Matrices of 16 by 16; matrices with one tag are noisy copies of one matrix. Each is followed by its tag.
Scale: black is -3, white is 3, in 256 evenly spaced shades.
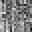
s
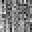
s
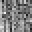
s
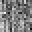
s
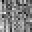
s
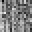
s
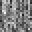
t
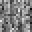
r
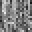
t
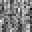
r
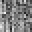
s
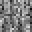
r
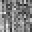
s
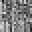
s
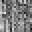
s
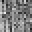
s
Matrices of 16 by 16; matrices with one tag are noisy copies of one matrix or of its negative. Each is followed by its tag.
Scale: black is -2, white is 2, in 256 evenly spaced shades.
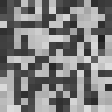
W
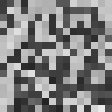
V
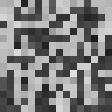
W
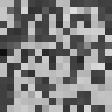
V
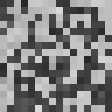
V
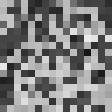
V
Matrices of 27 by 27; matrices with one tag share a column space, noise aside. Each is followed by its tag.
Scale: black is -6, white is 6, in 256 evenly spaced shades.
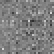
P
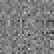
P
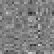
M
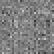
P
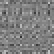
M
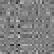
M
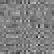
M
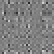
M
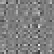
M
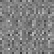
P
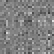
P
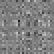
P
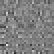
M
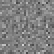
M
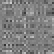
M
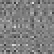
M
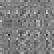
P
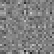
M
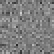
M
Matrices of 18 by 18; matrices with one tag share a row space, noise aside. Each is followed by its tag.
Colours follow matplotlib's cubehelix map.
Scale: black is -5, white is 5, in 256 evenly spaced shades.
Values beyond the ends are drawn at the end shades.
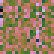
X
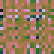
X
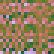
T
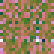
X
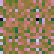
X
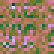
T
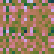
T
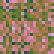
T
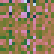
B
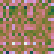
T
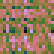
T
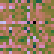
B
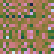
T
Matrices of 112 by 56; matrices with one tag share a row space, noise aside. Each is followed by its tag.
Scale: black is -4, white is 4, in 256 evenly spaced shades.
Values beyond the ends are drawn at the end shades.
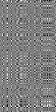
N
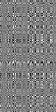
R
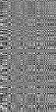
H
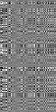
H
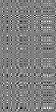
N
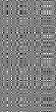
N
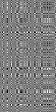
N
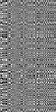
H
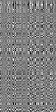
R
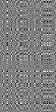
N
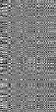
H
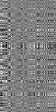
H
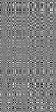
R
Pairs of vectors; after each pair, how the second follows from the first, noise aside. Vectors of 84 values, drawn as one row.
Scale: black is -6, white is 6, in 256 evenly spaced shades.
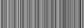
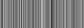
shuffled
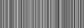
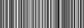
scaled up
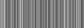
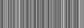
reversed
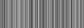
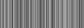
reversed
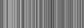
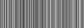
shuffled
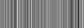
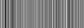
reversed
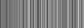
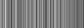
reversed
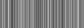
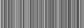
shuffled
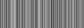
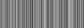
reversed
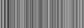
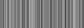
shuffled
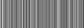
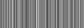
shuffled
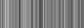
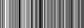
scaled up
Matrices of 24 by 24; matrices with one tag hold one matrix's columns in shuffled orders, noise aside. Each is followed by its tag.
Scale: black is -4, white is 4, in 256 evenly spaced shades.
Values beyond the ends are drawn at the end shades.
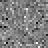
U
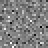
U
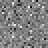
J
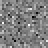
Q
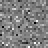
U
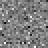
U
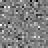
J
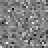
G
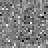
Q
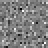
G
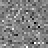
U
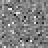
Q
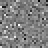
J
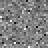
U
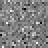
G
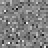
G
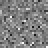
U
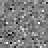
G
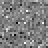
G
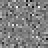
J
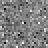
G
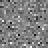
U
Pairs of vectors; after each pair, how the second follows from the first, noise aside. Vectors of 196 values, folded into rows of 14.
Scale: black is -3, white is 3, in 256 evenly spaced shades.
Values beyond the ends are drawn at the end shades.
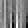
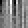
reversed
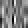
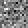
shuffled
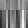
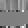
partly zeroed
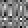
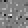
partly zeroed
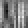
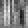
reversed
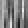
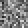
shuffled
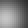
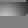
partly zeroed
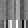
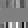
partly zeroed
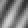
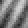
reversed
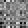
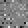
partly zeroed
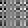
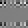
partly zeroed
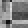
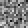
shuffled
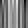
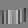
partly zeroed
